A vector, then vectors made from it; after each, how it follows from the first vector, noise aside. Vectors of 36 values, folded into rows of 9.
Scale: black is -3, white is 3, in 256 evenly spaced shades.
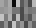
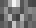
sign-scrambled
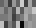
reversed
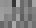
shrunk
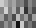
wrapped around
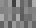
shrunk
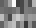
sign-scrambled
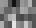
sign-scrambled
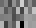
reversed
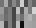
reversed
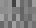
shrunk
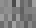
shrunk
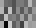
wrapped around
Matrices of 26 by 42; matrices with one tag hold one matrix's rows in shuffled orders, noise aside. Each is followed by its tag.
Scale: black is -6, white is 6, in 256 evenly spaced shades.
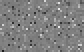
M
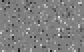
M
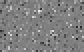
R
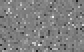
R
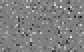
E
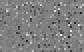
E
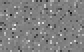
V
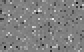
R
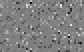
E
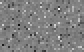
M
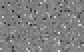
M
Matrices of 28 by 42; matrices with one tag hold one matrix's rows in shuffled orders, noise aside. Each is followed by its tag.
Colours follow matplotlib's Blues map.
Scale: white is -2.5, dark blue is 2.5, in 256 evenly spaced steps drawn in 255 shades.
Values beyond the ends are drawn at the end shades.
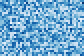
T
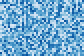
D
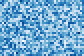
T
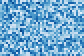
T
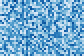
D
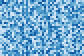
D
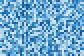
D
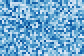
T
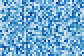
D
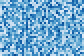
D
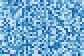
D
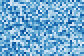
T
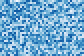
T
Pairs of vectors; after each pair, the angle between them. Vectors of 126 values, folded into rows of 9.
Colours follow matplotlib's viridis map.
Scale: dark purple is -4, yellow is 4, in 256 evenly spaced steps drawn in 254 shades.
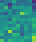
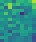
nearly opposite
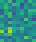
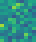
orthogonal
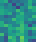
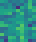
nearly parallel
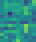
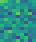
partly aligned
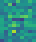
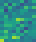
partly opposed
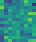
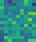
nearly parallel
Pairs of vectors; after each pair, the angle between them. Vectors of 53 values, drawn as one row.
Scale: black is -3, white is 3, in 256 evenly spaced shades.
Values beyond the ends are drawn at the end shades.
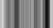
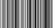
partly aligned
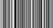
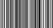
orthogonal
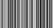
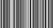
partly opposed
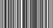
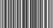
nearly parallel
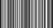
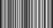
nearly parallel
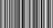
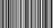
nearly opposite
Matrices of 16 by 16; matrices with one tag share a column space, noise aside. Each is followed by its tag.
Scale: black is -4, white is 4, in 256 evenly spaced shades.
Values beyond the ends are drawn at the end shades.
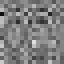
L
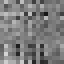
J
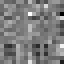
J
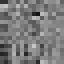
J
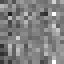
J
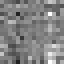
J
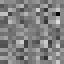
L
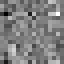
J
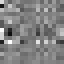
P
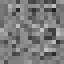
P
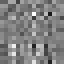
J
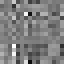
J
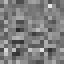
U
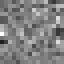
P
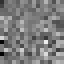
U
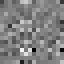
U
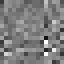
U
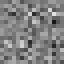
L
